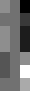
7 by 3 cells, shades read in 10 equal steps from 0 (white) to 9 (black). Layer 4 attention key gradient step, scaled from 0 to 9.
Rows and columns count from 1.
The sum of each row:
18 17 17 17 15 11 13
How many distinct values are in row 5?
3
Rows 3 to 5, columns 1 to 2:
4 5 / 4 5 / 6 5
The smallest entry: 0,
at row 6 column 3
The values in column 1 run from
4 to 6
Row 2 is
5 5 7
